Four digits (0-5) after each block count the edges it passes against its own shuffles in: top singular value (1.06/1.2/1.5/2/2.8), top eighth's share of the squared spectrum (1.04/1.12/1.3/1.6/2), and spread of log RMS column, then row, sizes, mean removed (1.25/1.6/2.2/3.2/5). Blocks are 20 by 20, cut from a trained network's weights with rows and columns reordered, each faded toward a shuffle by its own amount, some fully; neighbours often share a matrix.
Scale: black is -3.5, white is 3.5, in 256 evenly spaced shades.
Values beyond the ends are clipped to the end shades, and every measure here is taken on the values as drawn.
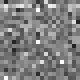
1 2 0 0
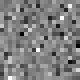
0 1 0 0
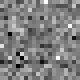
1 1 0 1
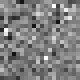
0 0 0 0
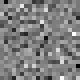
0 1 0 0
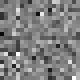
1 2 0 0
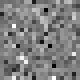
0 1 0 0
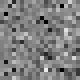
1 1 1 0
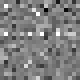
1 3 1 1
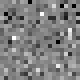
0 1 0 0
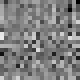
2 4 2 1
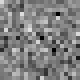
0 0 0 0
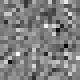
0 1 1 0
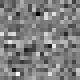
1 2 0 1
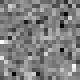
0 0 0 0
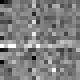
2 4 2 1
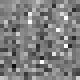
0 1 1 0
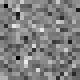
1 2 0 0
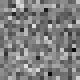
0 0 0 0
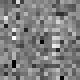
2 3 2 0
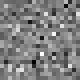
1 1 0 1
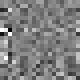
3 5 2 2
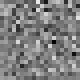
0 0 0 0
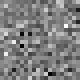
1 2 0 1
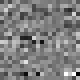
2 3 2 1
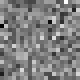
1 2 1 0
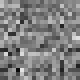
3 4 1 2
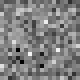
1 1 0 0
